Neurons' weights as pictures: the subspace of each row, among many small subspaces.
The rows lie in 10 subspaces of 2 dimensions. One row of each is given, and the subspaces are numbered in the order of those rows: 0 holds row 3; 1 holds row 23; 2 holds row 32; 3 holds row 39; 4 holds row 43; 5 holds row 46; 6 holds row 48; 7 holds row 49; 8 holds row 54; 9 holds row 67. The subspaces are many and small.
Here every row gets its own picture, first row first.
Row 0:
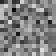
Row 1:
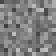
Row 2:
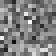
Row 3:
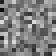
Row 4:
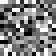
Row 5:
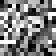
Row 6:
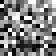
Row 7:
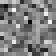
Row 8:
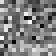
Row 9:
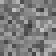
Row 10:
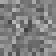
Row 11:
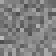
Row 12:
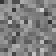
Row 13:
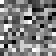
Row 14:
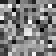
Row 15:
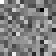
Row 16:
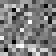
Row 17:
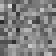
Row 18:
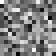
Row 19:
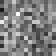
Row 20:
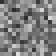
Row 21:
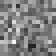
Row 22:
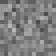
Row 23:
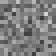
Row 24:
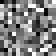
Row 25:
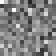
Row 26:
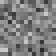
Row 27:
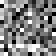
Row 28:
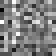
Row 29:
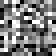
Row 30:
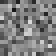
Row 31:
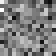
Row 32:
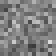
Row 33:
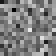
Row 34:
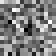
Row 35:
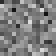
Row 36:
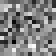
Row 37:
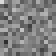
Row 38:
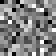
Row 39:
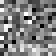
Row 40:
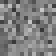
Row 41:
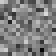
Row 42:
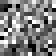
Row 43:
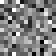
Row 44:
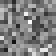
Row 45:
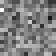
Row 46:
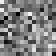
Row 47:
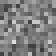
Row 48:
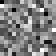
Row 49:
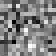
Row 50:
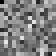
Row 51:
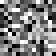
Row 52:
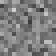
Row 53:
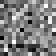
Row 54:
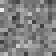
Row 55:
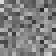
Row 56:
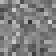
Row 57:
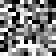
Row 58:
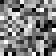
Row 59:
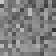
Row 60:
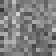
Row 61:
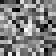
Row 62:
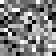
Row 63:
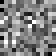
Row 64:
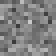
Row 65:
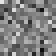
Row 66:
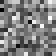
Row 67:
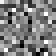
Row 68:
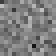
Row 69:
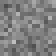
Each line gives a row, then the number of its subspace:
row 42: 2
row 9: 2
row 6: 6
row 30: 1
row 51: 5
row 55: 4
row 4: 1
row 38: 4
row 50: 0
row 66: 8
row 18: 5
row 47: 2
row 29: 0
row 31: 8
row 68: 6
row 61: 7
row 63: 0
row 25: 9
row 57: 8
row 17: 1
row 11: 7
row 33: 9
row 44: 3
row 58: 2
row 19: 5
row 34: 7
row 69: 2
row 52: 6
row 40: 1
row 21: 7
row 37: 0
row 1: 3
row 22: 1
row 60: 5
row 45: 8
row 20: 5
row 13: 3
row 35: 6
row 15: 4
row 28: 0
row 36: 2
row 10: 7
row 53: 9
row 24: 3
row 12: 4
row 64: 6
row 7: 6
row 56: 4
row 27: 9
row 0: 0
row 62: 5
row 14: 1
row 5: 7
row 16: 9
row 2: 3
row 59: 9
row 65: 4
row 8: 3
